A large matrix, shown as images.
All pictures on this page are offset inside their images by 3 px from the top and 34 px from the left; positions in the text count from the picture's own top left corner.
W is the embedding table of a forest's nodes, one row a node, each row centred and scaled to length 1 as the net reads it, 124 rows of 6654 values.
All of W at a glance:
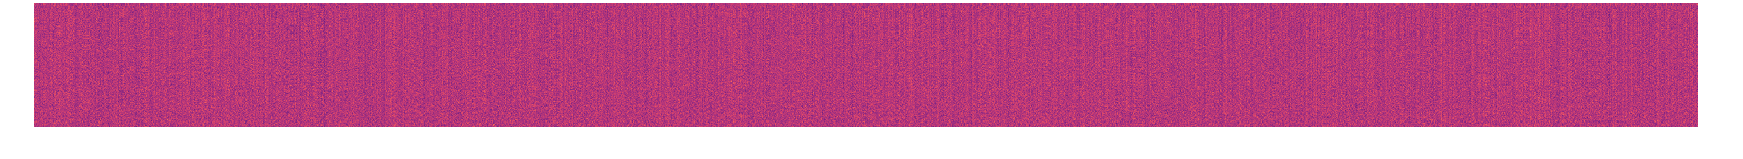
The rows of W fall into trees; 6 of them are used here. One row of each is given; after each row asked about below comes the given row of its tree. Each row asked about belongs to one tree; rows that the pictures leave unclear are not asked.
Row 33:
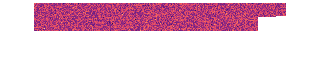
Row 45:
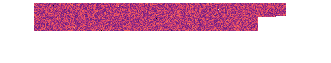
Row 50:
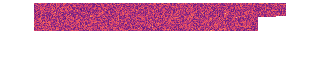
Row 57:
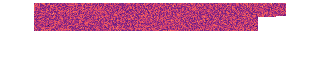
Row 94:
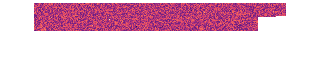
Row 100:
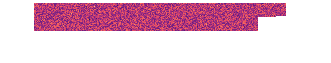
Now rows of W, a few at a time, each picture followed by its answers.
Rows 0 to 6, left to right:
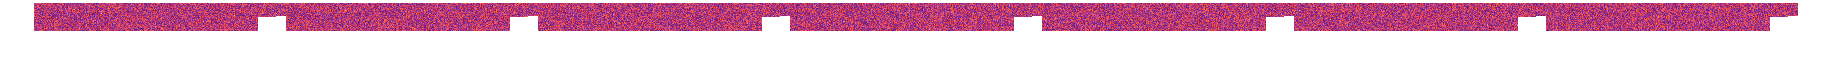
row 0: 100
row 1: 100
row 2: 100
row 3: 33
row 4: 33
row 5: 57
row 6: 94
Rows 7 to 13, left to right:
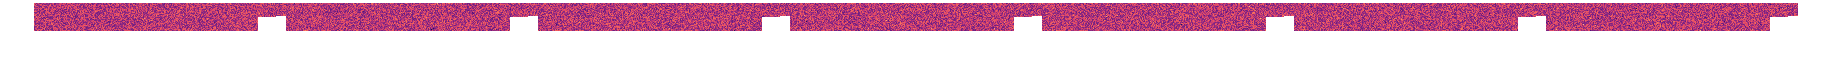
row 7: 45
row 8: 50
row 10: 94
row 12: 94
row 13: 94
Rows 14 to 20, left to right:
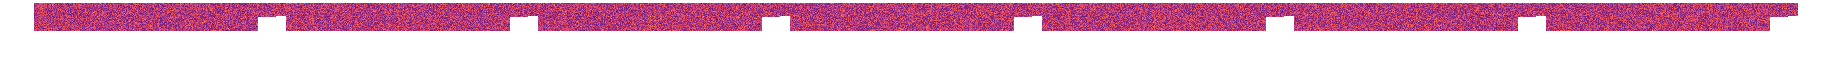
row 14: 50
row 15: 57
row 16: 57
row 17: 33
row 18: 57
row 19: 94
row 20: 33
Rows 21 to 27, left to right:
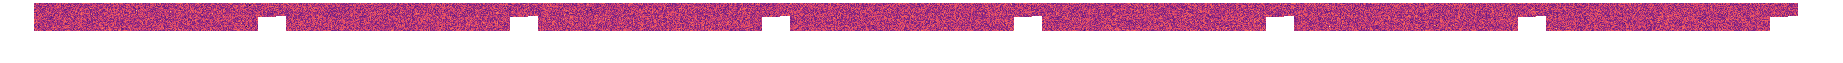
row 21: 45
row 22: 50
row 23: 50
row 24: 94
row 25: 45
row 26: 94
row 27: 33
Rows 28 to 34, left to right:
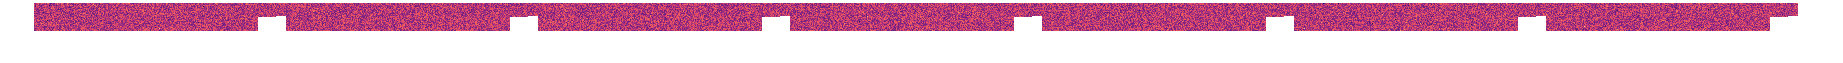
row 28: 33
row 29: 50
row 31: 33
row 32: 57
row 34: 45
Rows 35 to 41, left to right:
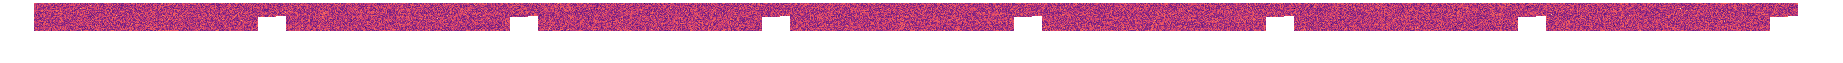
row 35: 57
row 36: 94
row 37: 50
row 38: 94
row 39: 33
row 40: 94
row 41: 100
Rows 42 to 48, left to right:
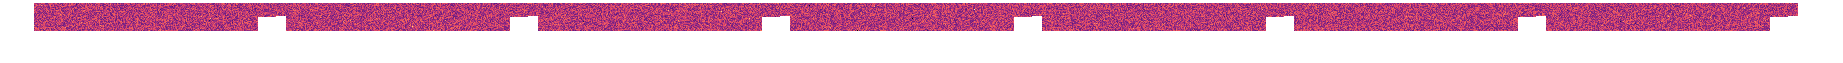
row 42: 57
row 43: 50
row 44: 33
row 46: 57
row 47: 94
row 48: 50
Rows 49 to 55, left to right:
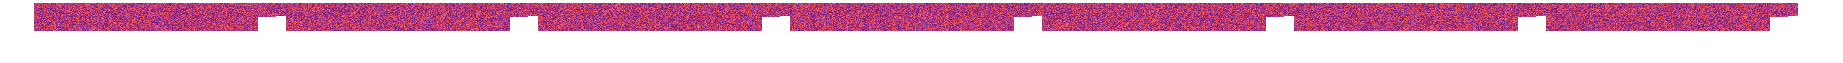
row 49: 100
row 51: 100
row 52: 50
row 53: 100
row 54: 33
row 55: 45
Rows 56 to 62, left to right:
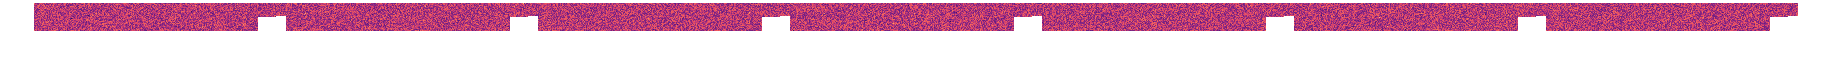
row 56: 50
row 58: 50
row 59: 50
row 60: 94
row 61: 45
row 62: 50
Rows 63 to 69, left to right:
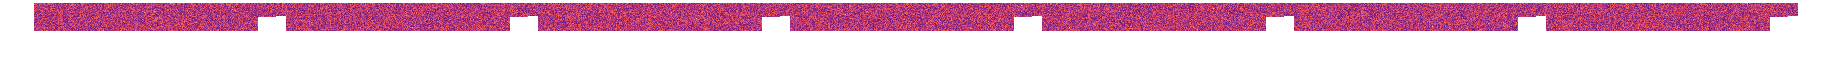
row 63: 57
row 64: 100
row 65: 94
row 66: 45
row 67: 57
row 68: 50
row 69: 100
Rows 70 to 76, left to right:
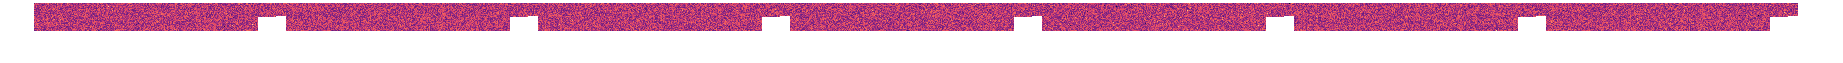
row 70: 33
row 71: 50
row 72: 94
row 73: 45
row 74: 45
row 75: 94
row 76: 50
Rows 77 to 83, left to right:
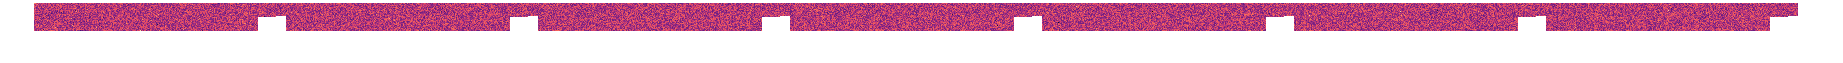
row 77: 100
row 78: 94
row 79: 50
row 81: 94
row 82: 94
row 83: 33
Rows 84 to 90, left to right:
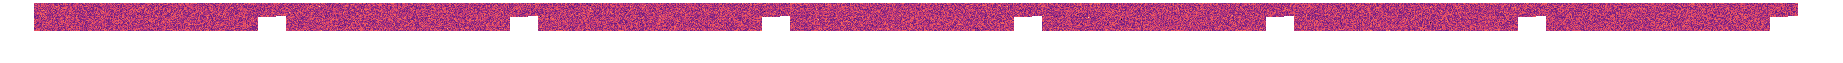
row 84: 50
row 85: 45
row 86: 33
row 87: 57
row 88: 57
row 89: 100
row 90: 45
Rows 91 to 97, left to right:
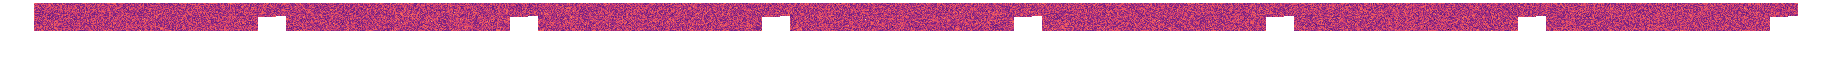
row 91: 100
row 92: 33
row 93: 50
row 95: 100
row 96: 57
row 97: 57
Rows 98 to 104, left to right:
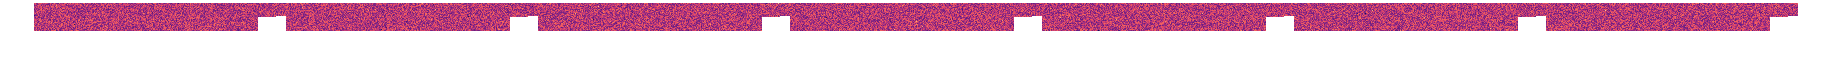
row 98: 50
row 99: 57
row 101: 45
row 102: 33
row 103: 33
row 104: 100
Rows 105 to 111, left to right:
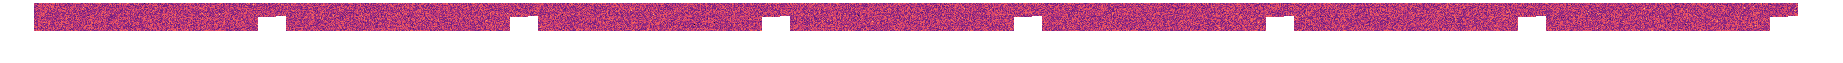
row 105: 50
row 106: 57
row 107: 33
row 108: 94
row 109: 45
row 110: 45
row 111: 50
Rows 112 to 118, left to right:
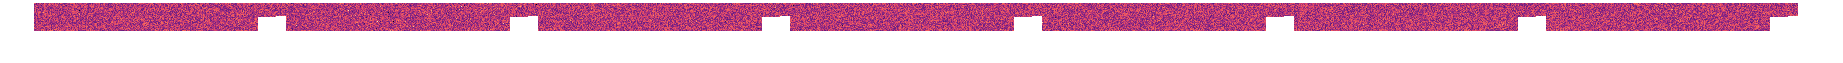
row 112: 94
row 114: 100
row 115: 33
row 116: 45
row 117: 50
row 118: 50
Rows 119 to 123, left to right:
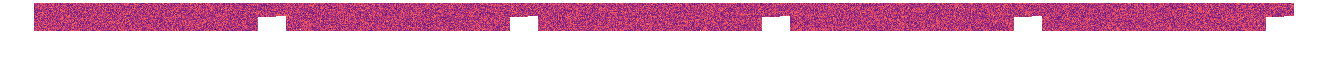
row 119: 50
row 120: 100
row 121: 94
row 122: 94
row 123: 45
